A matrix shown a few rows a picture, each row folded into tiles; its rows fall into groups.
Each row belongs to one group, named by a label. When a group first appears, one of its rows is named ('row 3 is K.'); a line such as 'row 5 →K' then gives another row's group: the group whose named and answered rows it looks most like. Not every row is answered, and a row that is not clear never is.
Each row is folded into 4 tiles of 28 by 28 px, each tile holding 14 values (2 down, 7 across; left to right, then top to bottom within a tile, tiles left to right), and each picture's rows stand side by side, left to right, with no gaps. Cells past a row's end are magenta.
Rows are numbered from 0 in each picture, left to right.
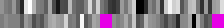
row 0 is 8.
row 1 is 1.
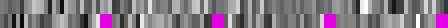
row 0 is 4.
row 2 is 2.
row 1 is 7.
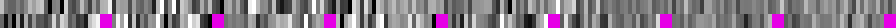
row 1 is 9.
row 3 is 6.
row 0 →4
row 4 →4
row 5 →2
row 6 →2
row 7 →7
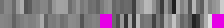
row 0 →1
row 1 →4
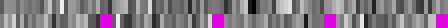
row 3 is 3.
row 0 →9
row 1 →2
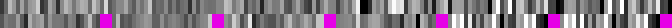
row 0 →7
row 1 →2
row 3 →1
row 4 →9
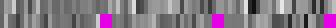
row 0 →2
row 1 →1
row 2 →1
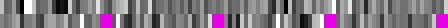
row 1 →2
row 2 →4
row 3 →2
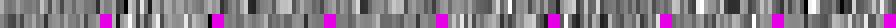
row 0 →4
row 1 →6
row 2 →1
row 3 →1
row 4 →9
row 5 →2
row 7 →8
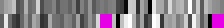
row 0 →2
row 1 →6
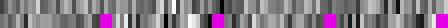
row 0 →7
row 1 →9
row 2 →7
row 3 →4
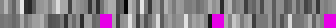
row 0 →1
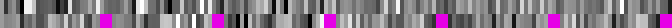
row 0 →8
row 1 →8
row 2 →4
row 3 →9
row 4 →7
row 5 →9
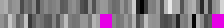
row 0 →3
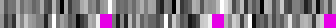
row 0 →4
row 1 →4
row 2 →3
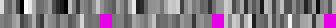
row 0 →8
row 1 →1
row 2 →3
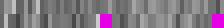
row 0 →2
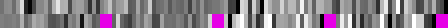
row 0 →1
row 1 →2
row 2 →6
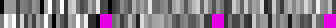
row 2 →7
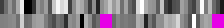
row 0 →1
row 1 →8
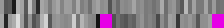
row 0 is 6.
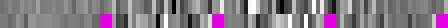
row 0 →7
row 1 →4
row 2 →8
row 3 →2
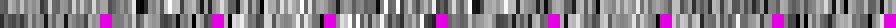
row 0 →7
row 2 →6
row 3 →9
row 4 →1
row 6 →3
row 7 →4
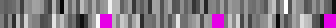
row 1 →3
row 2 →9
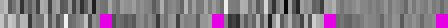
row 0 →3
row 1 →7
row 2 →4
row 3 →7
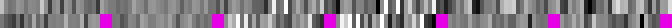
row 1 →7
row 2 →9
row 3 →9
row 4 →1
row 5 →1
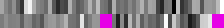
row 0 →8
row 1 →4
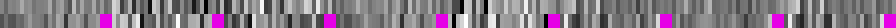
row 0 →7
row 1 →3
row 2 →7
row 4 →6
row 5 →2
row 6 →2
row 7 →2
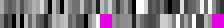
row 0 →4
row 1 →8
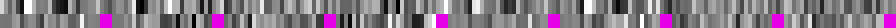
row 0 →8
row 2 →7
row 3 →4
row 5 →8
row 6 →7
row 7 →3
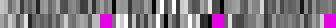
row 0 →3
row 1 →9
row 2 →2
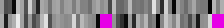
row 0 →6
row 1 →4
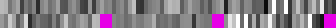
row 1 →1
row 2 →9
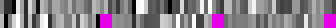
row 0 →6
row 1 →8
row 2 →8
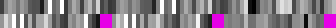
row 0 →9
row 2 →1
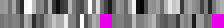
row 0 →8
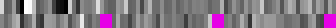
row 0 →8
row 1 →2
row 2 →7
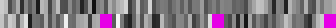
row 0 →3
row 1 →2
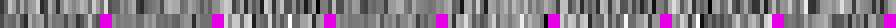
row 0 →7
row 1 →1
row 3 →1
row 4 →6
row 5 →3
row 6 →3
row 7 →1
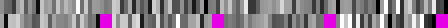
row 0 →6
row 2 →1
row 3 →9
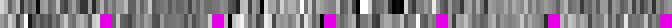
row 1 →2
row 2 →6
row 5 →3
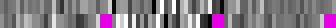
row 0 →4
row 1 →9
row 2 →2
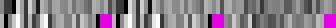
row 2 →3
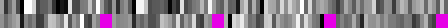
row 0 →8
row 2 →6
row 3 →7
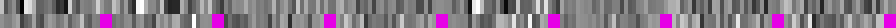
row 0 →8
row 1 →8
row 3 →3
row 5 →4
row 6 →3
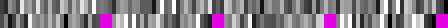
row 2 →3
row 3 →9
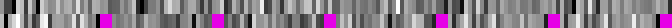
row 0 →6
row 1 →1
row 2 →7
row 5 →6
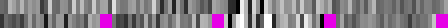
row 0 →7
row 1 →4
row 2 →6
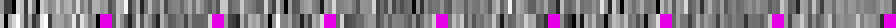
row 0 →6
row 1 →2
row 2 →4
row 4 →9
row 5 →4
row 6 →2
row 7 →6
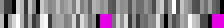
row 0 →6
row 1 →9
